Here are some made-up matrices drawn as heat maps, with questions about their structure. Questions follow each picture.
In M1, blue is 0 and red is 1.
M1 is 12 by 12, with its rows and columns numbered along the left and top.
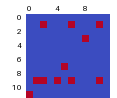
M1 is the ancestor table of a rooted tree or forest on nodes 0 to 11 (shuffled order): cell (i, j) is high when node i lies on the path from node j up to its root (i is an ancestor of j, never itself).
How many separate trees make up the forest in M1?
4
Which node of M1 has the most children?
1
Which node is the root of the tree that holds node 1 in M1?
9
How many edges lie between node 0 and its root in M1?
1
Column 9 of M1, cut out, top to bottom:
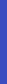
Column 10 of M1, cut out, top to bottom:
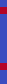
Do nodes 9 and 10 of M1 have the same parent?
no
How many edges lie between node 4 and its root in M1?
1
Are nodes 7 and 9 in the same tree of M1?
no
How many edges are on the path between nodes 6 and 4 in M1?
3
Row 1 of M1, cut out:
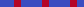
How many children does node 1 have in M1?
3
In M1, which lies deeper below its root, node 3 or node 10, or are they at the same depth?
node 10
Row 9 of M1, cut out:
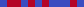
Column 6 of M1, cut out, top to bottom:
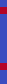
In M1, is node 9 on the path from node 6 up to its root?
yes
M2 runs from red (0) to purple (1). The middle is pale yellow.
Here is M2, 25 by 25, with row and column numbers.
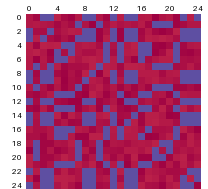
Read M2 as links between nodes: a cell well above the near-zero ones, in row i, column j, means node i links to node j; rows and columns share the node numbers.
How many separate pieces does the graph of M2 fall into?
2
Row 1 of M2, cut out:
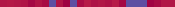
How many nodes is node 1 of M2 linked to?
5
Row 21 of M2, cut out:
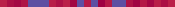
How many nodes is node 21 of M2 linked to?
7
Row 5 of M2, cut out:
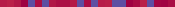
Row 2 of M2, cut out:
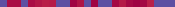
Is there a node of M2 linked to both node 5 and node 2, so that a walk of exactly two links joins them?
no
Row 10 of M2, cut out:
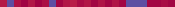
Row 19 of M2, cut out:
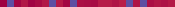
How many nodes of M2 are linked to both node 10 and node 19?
4
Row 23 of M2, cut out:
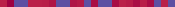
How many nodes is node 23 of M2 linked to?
9
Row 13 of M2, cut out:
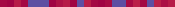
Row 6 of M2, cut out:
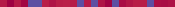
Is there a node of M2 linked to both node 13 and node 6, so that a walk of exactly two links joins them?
yes
